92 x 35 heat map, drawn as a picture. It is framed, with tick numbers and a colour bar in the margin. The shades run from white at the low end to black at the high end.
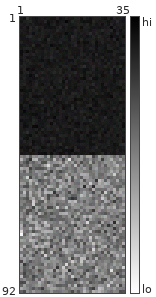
The table splits into 2 rows of 1 panel. Panel 1,1: very high, fine-grained, faint in contrast. Panel 2,1: middling, fine-grained, strong in contrast.
